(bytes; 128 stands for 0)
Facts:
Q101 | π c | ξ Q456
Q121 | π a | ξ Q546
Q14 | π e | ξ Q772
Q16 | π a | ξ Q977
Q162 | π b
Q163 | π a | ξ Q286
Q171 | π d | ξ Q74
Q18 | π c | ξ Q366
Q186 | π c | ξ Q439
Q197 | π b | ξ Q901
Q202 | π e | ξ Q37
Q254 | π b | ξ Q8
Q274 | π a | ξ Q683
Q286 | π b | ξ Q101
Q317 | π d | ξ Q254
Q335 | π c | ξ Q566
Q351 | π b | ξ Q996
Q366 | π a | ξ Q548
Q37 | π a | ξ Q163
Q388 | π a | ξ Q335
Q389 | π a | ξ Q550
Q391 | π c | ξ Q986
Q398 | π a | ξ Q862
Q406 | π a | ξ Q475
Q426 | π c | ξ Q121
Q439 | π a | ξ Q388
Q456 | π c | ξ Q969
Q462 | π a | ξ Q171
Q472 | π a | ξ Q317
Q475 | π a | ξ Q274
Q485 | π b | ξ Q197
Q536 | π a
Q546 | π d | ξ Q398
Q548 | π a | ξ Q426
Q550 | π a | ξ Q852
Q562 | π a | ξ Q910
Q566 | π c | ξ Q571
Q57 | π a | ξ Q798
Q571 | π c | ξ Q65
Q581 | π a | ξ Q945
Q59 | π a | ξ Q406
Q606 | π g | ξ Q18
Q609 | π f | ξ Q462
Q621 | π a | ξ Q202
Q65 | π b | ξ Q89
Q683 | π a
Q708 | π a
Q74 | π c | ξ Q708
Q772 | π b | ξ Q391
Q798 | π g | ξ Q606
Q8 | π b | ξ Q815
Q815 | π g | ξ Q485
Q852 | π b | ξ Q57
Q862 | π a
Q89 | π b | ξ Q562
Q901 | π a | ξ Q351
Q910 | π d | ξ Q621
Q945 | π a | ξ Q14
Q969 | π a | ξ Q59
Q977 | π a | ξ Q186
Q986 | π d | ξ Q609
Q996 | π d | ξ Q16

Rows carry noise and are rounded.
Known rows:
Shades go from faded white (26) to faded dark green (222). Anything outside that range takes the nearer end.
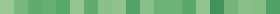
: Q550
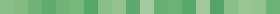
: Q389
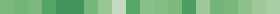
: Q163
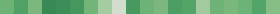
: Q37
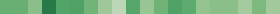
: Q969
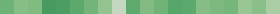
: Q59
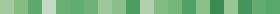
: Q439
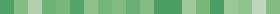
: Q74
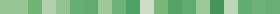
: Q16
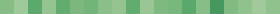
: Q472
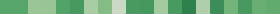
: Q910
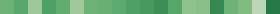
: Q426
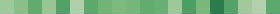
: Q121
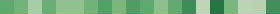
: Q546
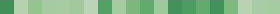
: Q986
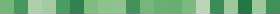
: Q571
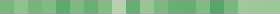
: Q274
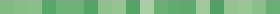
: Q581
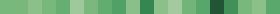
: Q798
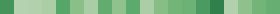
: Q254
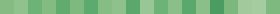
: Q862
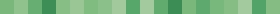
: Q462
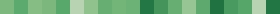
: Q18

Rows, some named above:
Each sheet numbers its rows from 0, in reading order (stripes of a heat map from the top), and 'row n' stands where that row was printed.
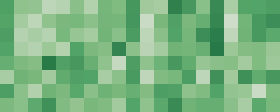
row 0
Q996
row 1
Q351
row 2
Q197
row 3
Q815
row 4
Q969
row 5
Q388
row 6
Q74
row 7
Q462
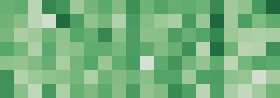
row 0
Q852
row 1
Q65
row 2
Q14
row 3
Q546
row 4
Q901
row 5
Q391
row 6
Q171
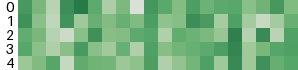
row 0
Q286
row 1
Q171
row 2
Q186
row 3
Q162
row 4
Q439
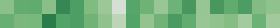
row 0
Q621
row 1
Q969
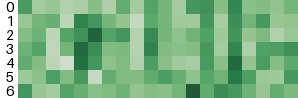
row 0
Q317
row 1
Q562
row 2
Q202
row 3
Q89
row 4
Q65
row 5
Q548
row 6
Q609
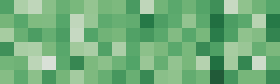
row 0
Q8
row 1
Q18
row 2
Q366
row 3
Q772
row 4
Q335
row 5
Q606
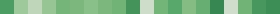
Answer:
Q351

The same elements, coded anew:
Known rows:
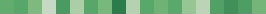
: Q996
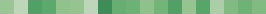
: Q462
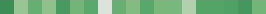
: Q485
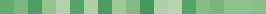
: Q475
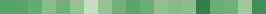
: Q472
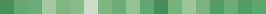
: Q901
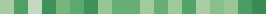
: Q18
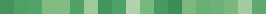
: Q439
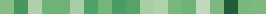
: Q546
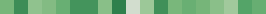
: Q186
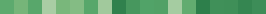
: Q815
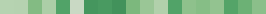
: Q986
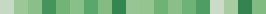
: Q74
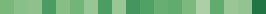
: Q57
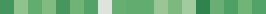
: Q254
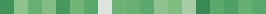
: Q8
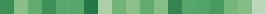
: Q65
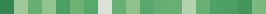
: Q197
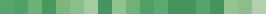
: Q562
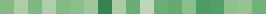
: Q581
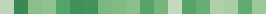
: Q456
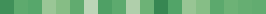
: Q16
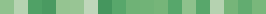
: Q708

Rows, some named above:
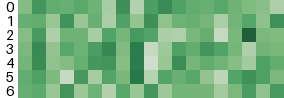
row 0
Q37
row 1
Q366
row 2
Q546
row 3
Q335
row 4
Q186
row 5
Q996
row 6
Q548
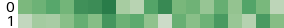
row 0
Q286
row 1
Q391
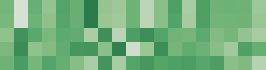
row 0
Q772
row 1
Q772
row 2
Q163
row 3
Q186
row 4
Q621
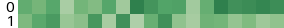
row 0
Q815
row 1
Q969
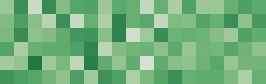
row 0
Q426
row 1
Q317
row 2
Q186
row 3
Q162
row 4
Q14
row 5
Q388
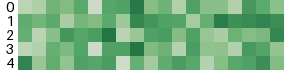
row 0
Q171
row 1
Q815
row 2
Q852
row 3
Q171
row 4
Q351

